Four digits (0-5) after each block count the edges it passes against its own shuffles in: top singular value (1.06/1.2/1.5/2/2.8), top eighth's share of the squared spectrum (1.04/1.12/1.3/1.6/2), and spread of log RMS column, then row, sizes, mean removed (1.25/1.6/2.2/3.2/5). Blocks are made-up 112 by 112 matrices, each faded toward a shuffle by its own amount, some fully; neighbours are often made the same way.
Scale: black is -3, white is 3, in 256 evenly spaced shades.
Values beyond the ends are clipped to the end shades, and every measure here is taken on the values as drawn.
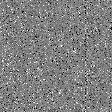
3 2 1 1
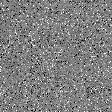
3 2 0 0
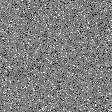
0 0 0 0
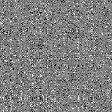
4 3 2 2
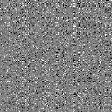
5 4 3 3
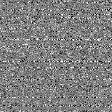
3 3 0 4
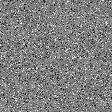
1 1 0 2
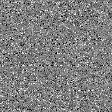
2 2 0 3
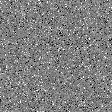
1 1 0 1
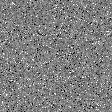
0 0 0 0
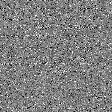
2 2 0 2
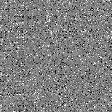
3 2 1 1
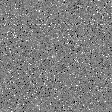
2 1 0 0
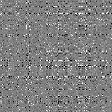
5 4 3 3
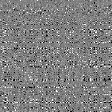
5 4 3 4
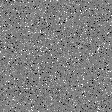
0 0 0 0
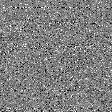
2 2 0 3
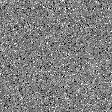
2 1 0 2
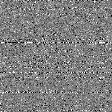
3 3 0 3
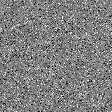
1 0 0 0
